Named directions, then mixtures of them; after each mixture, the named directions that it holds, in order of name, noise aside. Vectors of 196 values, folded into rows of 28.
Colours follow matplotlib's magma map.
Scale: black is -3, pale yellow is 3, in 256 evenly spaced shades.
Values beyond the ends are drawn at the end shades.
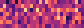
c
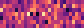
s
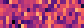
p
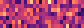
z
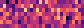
c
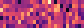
s, z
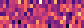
c, z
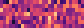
p, s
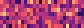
z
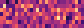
c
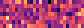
z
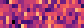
p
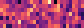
s, z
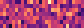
z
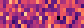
c, p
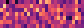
c, s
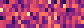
p, s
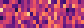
p, s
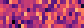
p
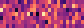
s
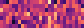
p, s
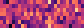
p, z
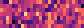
p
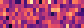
z
